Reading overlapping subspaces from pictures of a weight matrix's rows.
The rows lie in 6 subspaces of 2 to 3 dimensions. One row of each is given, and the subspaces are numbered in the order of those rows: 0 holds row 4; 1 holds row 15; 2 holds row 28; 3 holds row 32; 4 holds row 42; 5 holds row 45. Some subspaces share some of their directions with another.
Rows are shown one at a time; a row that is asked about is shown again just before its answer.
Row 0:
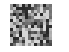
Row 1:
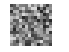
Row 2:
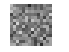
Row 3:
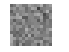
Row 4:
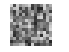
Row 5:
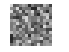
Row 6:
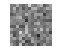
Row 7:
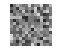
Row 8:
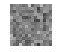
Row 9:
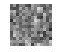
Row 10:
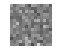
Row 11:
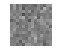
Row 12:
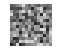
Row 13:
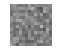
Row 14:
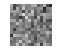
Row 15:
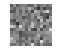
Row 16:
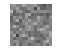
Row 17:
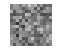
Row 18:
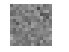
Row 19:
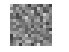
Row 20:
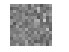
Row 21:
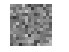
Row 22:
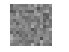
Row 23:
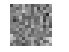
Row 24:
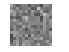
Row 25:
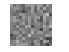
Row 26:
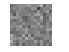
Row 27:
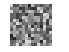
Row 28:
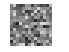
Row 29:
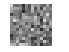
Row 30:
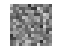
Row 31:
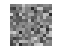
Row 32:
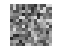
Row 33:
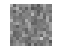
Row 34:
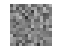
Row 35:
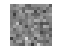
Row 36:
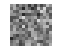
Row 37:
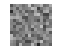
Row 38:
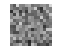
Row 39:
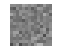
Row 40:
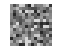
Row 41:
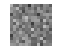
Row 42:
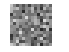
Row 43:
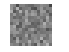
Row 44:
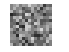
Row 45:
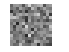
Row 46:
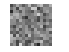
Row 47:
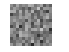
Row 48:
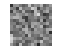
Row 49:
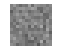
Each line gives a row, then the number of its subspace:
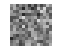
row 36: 3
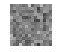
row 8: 0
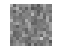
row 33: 0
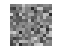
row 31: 5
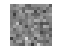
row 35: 2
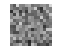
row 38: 0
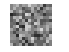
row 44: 1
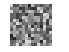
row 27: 4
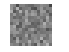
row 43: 0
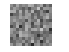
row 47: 1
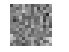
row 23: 5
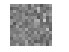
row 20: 0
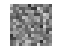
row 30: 4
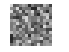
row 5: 0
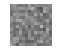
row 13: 4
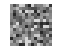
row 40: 2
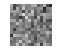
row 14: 3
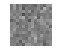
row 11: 3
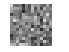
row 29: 5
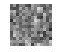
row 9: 0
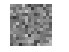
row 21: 5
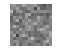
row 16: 1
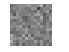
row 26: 2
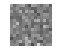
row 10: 2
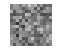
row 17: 1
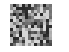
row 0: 4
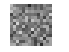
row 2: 5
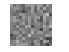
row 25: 5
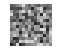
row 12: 4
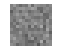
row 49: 4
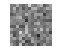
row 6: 1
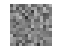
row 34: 3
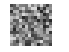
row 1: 3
